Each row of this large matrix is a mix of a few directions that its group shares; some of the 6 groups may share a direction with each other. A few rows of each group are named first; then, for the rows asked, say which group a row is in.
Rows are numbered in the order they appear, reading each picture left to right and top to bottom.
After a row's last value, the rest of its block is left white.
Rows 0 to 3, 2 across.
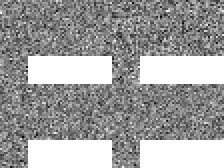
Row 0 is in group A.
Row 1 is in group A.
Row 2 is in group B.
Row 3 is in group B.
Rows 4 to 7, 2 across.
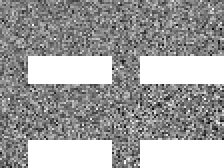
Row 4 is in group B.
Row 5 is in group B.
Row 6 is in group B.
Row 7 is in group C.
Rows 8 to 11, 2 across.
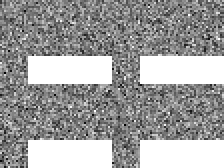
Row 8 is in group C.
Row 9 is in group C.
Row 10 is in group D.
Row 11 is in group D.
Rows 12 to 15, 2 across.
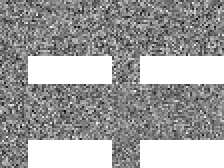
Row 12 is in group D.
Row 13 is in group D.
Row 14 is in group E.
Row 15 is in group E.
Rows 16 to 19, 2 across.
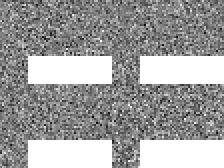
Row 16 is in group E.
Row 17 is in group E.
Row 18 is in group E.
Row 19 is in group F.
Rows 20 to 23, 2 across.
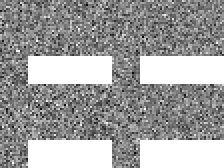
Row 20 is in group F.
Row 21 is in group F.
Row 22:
C
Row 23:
E
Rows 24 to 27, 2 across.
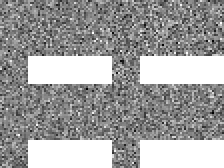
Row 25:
E
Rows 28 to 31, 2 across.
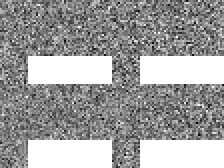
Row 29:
E
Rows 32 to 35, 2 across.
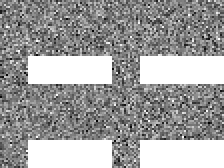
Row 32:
A
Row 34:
A
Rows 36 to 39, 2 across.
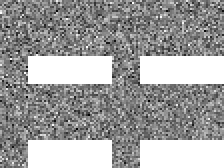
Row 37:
A
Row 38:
D
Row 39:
C
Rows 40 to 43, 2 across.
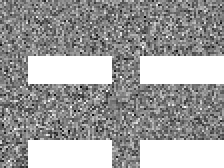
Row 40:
C
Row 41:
F
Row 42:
D
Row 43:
C
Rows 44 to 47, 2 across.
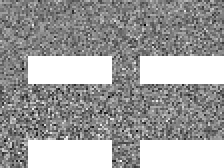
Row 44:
E
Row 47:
F
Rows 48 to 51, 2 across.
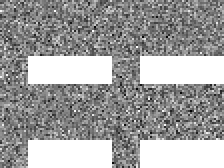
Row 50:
D
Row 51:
D
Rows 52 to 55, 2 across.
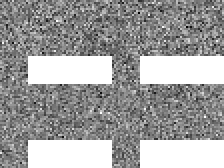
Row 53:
D
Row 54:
B
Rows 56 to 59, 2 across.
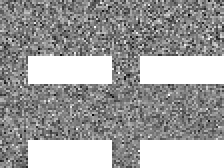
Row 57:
C
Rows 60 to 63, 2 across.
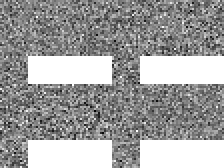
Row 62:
D
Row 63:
F
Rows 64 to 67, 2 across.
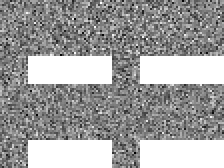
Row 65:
F
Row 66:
B
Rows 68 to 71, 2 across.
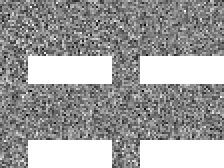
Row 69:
E
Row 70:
B
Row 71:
B
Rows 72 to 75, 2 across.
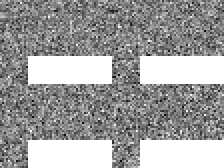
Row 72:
A
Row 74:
F
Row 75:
D
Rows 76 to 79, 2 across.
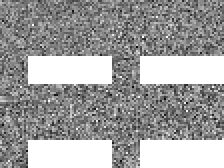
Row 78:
A
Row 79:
D
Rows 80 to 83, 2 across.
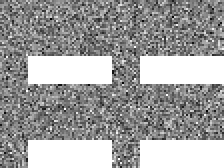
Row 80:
C
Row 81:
B
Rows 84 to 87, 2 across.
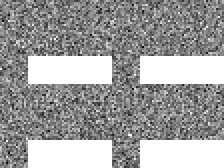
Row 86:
C
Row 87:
F
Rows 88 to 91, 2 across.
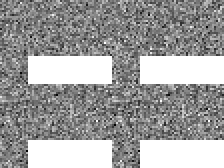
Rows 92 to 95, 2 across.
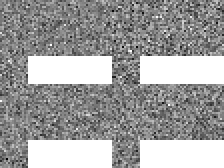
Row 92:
E
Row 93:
F
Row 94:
D
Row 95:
C
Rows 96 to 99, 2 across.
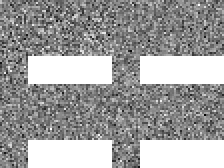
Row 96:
C
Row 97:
F
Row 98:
B
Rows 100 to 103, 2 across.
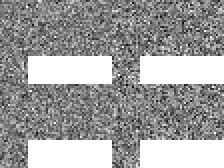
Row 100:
E
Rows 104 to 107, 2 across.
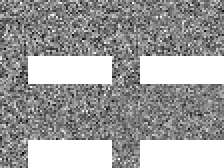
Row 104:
F
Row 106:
E
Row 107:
D
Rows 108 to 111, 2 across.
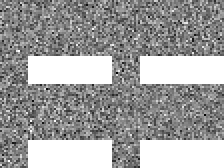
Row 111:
A
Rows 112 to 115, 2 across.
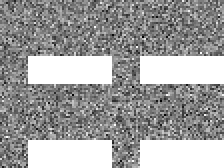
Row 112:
D
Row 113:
F
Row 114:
B
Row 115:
A
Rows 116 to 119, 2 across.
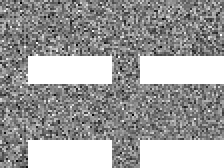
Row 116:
D
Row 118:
F
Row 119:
C
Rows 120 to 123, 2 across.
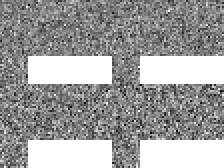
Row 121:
A
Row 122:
D
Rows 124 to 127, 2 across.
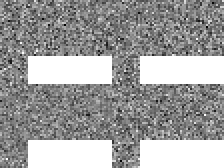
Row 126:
D
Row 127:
F
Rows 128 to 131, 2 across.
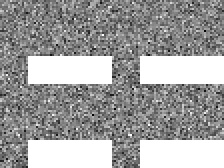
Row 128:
D
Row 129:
A
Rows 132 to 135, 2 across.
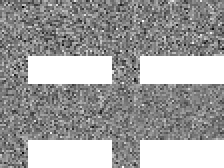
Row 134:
B
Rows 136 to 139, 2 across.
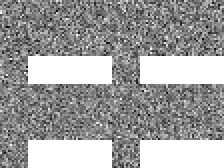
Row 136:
A
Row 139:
B
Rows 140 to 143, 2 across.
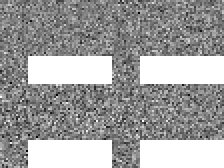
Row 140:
B
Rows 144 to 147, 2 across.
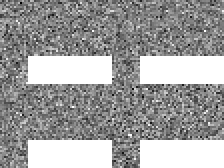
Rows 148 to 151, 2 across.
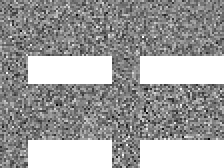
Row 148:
C
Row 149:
F
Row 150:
C
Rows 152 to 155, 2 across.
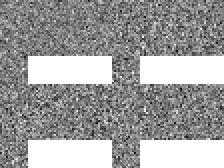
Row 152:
E
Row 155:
E
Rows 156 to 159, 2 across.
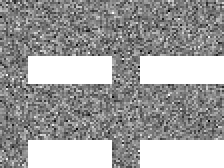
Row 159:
A
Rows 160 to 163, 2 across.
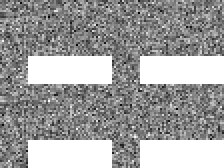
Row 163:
B
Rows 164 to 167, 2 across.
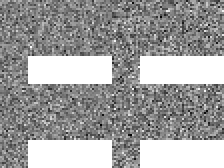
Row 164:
F
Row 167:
F
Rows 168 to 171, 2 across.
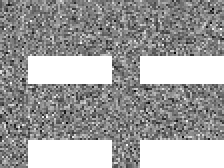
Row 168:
B
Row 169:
B
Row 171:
E
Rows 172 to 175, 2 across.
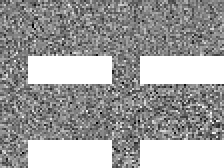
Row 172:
E
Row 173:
B
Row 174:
E
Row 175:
D
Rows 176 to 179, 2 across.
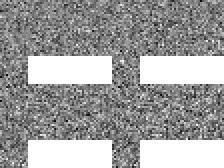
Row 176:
D
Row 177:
E
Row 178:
D
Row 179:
D
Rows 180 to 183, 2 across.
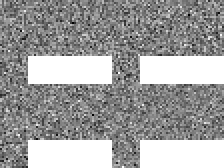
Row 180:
C
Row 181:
C
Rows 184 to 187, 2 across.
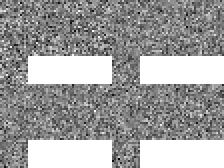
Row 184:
D
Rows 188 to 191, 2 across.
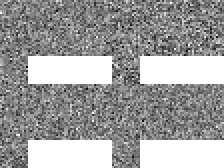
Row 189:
D
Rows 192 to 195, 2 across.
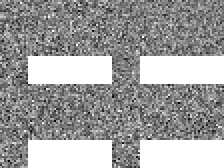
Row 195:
A
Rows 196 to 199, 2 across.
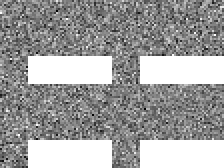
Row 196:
A
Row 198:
A
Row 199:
B
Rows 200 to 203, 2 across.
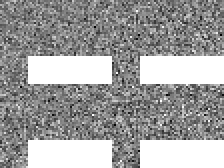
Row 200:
D
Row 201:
C
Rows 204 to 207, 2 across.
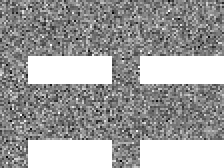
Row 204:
B
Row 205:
A
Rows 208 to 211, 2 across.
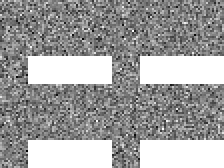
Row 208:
F
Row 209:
C
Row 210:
A
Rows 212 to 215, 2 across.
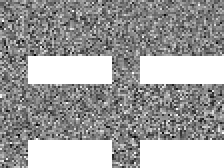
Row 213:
F
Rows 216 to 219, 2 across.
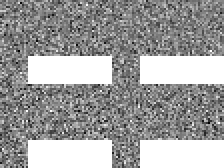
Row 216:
F
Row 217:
B
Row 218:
D
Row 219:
C
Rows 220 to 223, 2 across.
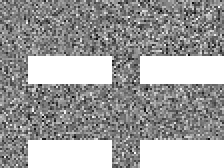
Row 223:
E
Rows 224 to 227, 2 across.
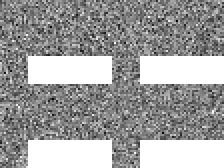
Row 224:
C
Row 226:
F
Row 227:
B
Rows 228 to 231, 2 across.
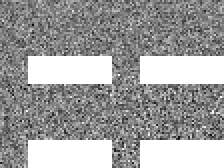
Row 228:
E
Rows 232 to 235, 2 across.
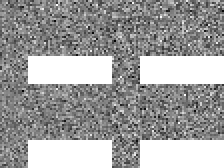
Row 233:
A
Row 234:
E
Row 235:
E
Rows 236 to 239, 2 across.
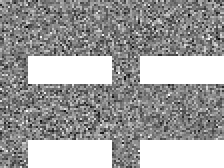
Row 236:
D
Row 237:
C
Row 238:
D
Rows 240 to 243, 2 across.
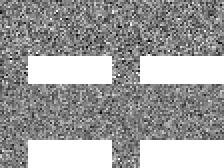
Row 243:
D
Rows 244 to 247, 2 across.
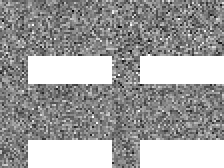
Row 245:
A
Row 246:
E
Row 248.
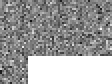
